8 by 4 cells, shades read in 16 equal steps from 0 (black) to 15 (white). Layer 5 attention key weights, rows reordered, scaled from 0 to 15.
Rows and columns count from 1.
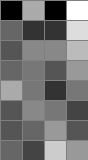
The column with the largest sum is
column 4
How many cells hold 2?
0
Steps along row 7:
up up down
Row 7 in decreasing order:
9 6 5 5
